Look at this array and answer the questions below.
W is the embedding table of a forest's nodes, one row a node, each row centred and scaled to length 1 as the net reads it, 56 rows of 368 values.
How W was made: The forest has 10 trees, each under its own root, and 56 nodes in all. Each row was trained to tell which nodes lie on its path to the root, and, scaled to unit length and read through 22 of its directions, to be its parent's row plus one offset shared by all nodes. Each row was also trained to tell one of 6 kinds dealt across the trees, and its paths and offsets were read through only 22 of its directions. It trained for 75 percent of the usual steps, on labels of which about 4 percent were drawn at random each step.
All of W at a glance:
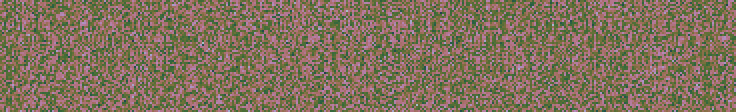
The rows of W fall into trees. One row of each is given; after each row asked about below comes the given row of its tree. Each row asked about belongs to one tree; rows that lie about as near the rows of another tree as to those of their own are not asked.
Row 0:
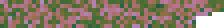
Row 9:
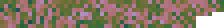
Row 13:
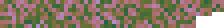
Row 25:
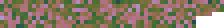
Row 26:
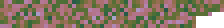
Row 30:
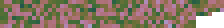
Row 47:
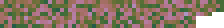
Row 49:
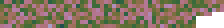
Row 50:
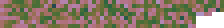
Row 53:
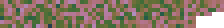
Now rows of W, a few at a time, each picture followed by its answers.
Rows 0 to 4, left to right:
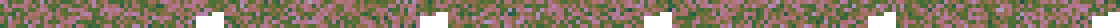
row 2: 47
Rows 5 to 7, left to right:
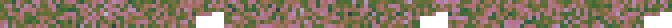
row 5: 9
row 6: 50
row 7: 50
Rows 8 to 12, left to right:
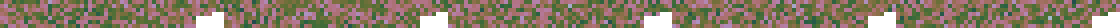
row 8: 53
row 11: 26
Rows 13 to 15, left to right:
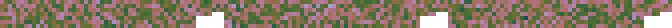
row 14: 9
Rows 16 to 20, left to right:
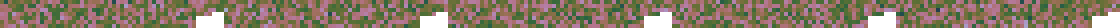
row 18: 13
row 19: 13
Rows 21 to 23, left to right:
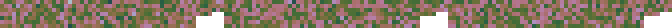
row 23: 49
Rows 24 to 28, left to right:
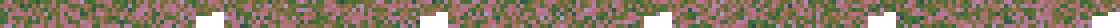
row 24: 30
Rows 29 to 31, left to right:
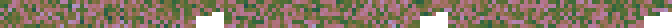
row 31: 13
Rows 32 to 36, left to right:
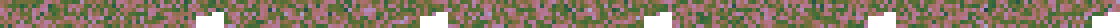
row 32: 47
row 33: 26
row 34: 26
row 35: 49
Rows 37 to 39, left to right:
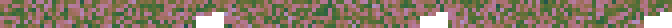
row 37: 50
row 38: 53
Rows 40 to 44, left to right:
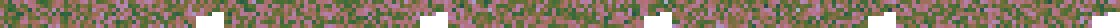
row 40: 47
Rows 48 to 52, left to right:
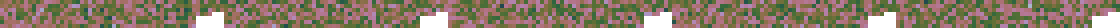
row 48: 26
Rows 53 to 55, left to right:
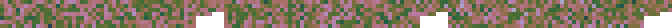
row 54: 47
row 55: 26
